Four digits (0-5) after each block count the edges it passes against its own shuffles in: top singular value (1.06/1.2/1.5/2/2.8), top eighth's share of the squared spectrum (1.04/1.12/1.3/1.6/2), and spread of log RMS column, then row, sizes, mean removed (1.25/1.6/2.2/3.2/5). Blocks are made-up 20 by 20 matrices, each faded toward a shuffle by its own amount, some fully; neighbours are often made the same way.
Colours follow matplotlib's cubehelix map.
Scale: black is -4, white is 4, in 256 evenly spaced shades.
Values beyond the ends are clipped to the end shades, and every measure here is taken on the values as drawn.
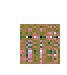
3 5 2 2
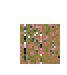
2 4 1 0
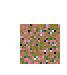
1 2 0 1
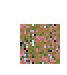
1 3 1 0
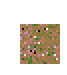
0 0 0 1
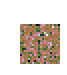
1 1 0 0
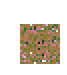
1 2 0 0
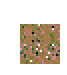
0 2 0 0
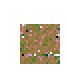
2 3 0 0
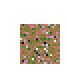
0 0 0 0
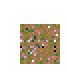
2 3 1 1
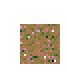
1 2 0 0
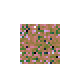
2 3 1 1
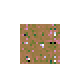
2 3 1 1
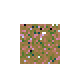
0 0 0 0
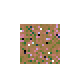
0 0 0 0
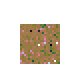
1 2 0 0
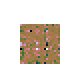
3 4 1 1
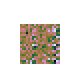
3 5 2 2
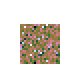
0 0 0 0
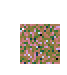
0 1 0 0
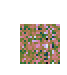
3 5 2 1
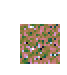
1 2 0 1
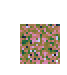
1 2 0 1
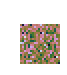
2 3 0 0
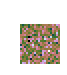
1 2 0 0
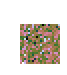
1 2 1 0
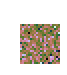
0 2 0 0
